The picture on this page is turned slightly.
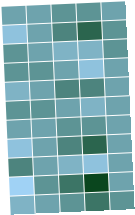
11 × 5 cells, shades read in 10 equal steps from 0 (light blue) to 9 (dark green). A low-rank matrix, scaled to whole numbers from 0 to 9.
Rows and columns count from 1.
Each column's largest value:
5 4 6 9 4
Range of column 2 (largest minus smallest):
1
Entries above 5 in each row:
0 1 0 0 0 0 0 1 0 2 1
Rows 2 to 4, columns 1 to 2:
1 3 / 4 3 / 4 4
